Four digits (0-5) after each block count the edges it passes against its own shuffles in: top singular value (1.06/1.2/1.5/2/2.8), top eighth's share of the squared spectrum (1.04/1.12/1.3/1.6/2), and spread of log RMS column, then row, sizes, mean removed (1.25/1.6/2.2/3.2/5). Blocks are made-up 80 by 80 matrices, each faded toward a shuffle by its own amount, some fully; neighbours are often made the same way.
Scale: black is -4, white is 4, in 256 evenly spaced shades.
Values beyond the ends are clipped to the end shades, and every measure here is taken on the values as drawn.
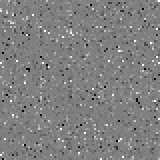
2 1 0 0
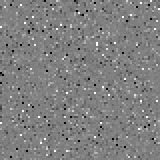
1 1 0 0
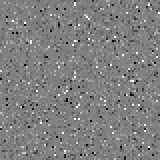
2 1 0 0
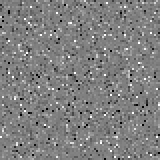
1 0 0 0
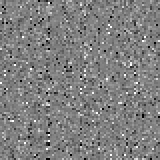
3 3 2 0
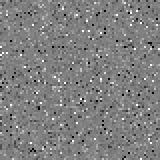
1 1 0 0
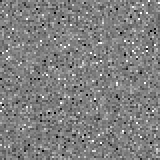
0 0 0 0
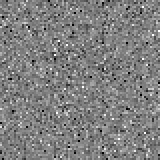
0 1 1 0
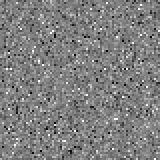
0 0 0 0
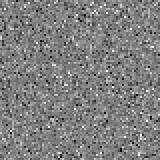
0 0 0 0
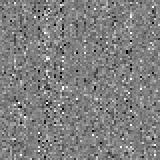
1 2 3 0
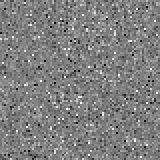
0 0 0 0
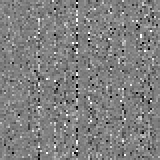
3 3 3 0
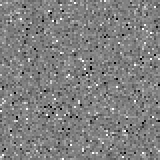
0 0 0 0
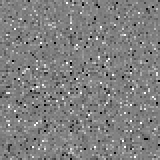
3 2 1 1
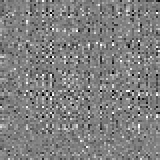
4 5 3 3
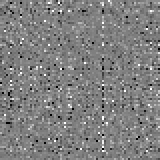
4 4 2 2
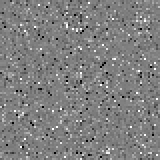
3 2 1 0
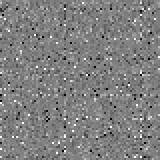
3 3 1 2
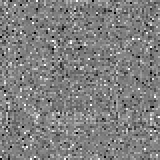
3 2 1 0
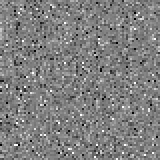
3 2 1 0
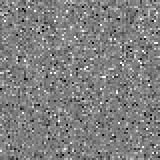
2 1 0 0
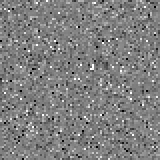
1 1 0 0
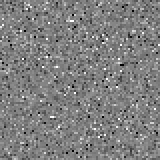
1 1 0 0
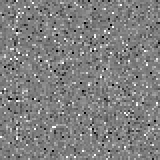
2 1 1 0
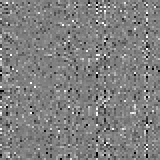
4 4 3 2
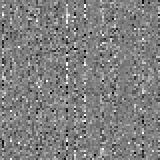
2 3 3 0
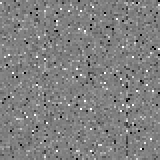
1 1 1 0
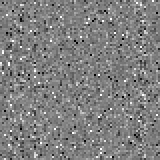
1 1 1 0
